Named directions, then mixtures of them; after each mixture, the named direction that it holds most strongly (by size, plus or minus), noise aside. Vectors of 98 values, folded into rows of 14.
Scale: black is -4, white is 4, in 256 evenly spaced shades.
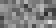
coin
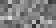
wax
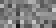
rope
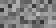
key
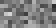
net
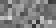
wax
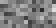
net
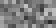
coin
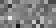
wax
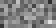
key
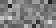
wax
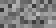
key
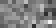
coin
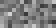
net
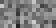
rope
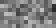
net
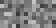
net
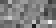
wax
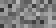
key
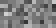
net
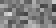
net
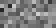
key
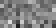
rope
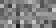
rope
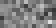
coin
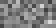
key
